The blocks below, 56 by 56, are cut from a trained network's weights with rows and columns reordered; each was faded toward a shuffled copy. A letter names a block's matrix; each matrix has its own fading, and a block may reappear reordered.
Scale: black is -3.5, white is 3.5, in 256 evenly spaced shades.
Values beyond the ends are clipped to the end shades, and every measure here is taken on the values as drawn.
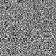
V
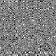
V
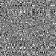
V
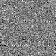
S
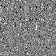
S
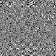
V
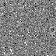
S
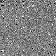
S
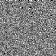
S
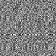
V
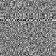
V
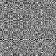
V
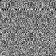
V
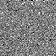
S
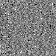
S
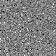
S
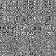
V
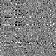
V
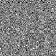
S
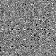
S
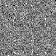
S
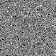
S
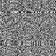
V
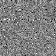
S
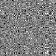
V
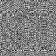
V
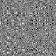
V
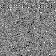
S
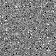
S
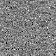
S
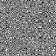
V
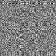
V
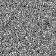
S
